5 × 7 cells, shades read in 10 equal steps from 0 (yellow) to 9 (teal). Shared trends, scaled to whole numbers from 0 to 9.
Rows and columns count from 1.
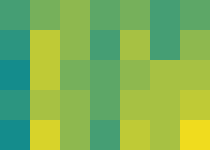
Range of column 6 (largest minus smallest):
4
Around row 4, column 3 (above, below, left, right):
5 4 3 6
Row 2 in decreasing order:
8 7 7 4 4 3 2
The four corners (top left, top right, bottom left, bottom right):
7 6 9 0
